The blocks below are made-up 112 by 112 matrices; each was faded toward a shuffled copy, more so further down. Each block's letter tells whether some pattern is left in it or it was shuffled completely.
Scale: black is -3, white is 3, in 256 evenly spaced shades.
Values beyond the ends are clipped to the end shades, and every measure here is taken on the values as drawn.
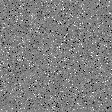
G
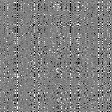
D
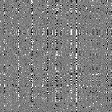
D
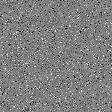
G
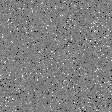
G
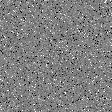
G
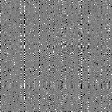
D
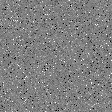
G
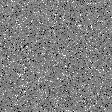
G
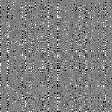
D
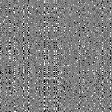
D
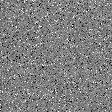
G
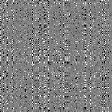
D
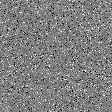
G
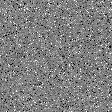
G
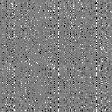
D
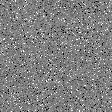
G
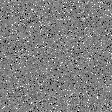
G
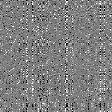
D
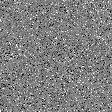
G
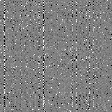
D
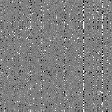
D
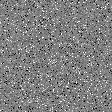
G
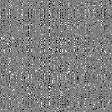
D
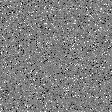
G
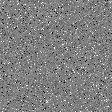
G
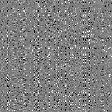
D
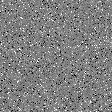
G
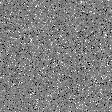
G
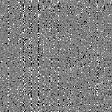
D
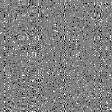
D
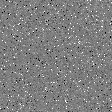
G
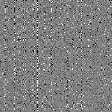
D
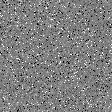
G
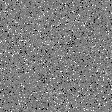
G
